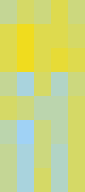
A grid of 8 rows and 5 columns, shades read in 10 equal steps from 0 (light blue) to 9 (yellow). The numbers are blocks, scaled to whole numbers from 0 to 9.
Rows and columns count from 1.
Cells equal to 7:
7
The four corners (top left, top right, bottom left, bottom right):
4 5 4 6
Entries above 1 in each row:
5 5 5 4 5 4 4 4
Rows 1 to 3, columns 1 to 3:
4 6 5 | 7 9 7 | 7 9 7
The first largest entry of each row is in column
4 2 2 3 1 5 5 3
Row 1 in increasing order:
4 5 5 6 7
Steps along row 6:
down up down up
